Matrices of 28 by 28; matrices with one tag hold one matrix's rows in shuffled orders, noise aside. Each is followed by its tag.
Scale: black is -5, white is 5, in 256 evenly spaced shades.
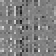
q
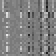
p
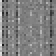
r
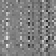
p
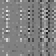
p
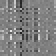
q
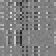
q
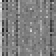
r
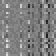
p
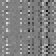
p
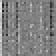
r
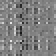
q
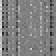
r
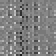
q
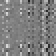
p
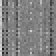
r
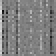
r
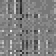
q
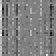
r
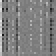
r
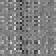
q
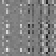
p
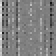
r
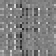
q
